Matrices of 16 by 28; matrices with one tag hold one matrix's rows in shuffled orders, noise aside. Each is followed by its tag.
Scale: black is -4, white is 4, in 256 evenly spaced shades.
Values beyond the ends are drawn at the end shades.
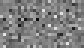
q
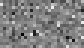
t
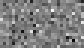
t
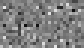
q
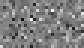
t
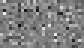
q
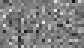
q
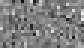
t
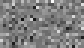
t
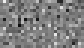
q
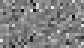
t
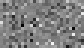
t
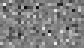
q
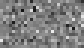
t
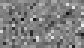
t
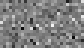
t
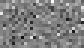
t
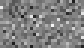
t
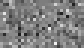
q
